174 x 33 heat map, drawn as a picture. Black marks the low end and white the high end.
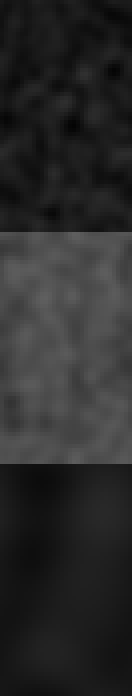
The table splits into 3 rows of 1 panel. Panel 1,1: very low, blotchy, faint in contrast. Panel 2,1: low, blotchy, faint in contrast. Panel 3,1: very low, smooth, faint in contrast.
